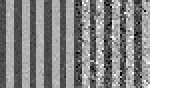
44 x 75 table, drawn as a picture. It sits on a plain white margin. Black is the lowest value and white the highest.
There is no overall slope. A vertical seam about 50% of the way across splits the table, and the left part is calmer. Overall the values sit about 50% of the way up the scale. Stripes running up and down repeat 10 times from left to right.
